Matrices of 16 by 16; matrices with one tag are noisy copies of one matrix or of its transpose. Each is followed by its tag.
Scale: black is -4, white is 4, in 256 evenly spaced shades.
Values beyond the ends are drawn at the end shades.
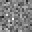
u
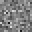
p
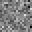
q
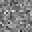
p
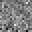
q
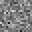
p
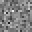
p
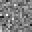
u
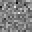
u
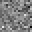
q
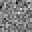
u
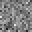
q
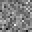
q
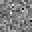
p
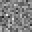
u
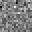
u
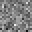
q
